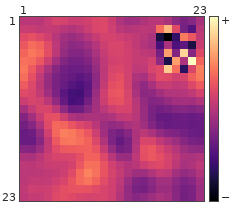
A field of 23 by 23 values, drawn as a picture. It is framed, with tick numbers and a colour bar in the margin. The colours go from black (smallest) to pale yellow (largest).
The halves do not mirror each other. Values change most from cell to cell in the top right. An odd patch, rougher than its surroundings, sits in the top right.
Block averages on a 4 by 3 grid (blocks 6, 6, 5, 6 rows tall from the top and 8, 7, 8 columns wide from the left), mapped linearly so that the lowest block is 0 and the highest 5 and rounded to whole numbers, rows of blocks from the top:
4 4 2 / 1 3 3 / 4 2 0 / 5 5 2
